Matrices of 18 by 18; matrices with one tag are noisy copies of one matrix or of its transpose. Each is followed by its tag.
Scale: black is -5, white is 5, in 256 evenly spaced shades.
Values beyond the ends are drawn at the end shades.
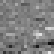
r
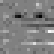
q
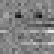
q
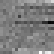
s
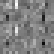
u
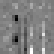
q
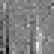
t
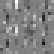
u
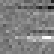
t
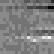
t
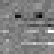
q
